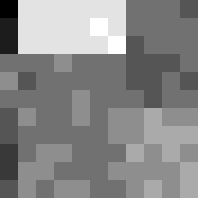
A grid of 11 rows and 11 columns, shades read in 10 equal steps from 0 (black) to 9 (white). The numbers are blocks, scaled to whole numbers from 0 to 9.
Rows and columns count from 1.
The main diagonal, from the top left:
0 8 8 5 4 4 5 5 5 5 6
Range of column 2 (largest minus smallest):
5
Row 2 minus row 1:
1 0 0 0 0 1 0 0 0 0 1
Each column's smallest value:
0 3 4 4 4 4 4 3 3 3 3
